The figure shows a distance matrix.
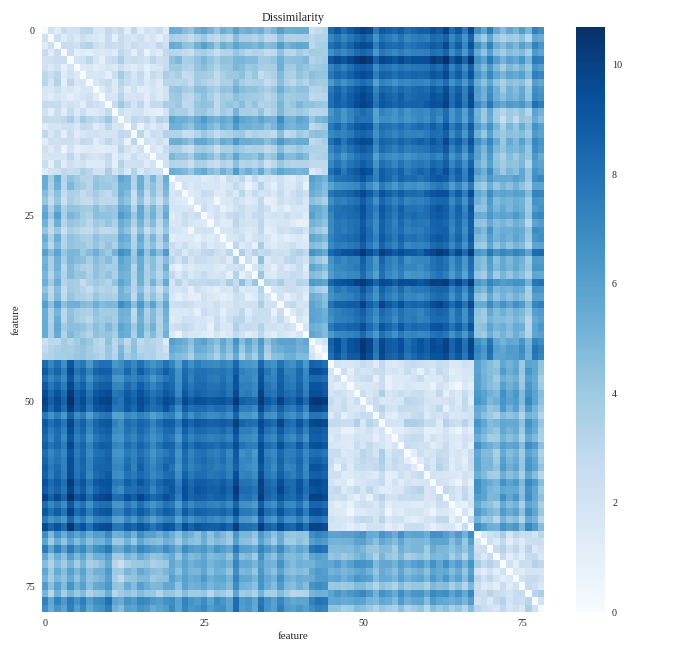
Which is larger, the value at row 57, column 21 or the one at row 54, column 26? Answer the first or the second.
the second
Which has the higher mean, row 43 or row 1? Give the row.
43
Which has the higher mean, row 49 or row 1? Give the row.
49
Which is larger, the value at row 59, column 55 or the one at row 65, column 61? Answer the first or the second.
the first
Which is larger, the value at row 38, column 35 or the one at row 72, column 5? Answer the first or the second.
the second
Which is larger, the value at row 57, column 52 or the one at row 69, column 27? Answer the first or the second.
the second
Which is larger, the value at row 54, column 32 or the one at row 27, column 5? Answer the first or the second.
the first
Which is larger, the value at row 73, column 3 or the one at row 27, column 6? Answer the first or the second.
the first
